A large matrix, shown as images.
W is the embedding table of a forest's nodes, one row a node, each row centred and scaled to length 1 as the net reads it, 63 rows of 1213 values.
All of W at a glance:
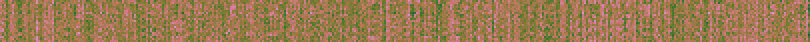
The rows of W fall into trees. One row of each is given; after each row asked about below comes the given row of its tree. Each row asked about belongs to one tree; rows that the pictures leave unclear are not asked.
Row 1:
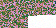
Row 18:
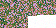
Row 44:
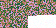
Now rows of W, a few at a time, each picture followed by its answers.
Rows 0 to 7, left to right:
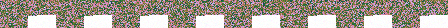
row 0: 44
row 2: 44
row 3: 44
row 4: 44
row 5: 1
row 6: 1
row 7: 18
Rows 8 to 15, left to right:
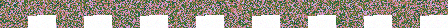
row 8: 18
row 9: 18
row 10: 1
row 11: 18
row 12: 1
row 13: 18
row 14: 18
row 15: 1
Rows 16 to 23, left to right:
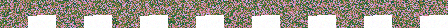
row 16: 18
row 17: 44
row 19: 18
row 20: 18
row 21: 1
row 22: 1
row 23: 18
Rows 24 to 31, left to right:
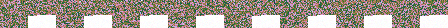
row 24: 1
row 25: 44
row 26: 1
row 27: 44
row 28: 18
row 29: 18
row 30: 44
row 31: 44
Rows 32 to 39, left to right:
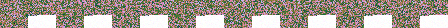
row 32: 1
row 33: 44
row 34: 1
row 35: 44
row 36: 18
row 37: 1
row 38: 44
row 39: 44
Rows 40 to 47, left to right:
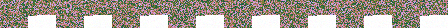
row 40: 1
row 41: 1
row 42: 44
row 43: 44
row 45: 44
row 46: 44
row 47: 18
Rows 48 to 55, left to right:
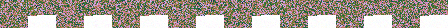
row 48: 18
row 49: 1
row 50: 1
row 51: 1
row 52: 18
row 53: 1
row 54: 44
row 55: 44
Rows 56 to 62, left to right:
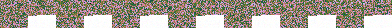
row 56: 44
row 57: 44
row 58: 44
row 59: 1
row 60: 44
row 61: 1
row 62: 44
